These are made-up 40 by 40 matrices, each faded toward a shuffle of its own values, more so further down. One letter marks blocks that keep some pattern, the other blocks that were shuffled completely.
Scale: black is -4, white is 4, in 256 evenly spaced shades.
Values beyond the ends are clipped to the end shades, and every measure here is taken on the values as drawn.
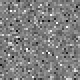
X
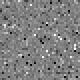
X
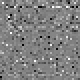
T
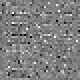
T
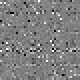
T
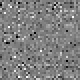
T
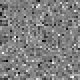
T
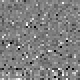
T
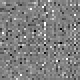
T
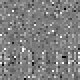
T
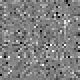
T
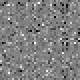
T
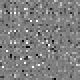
T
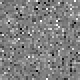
X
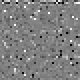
T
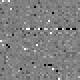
T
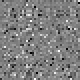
T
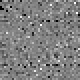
T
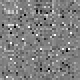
T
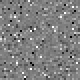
X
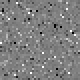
X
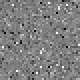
X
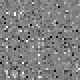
T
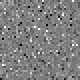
X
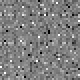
T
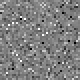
X
